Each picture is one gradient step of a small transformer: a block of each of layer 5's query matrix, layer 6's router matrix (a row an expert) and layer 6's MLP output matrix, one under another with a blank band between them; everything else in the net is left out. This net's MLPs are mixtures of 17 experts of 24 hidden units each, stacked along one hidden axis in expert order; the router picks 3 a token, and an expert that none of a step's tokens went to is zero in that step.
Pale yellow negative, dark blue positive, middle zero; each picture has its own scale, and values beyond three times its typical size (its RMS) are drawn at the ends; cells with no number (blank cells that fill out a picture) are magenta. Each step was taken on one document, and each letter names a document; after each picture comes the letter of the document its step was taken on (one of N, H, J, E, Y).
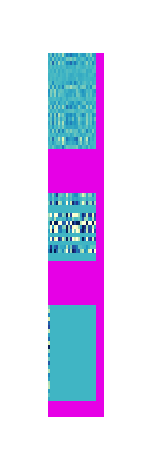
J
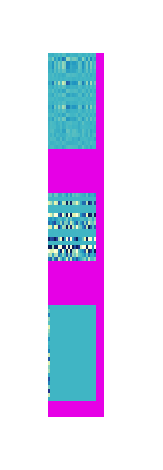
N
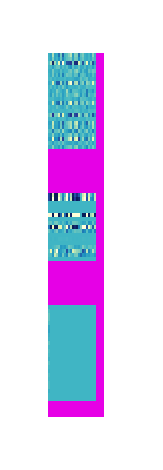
J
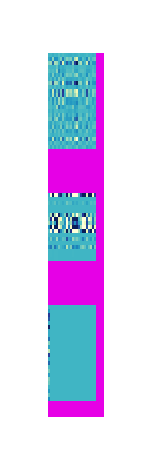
J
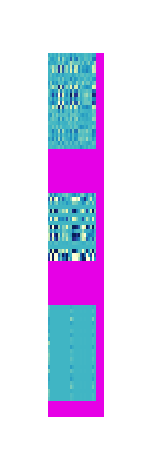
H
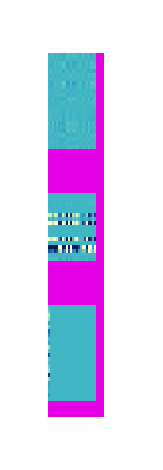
N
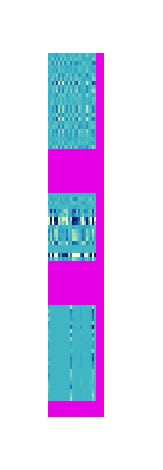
H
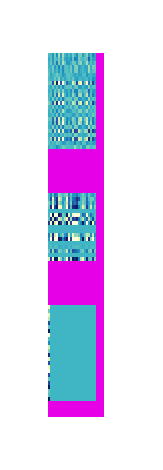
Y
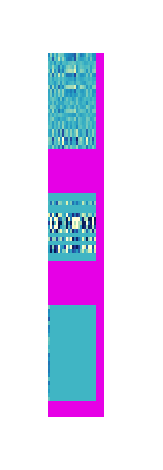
J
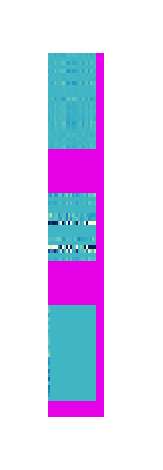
N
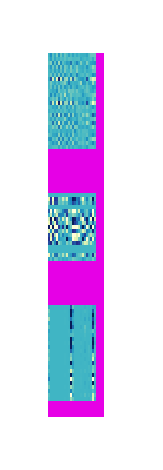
H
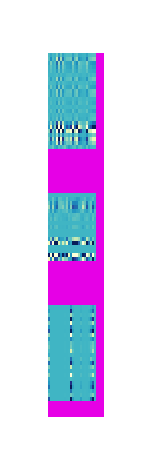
Y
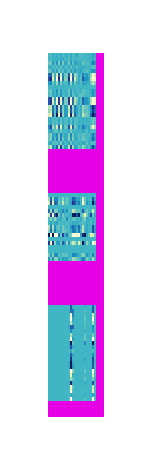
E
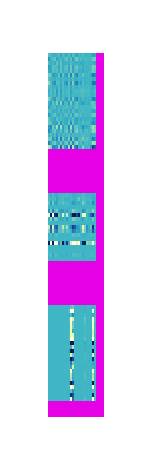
E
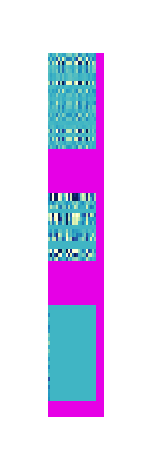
Y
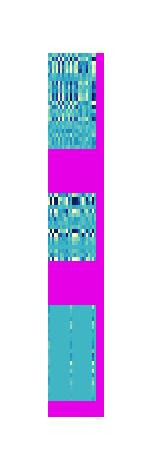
H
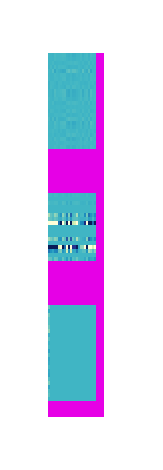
N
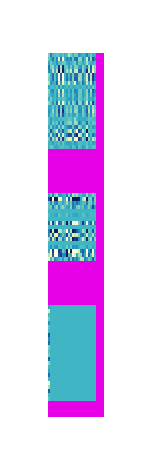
Y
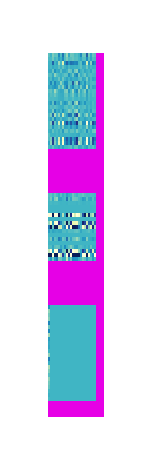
J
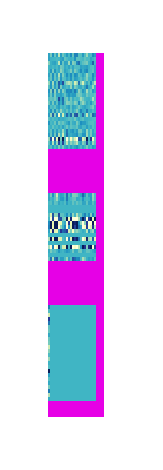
J
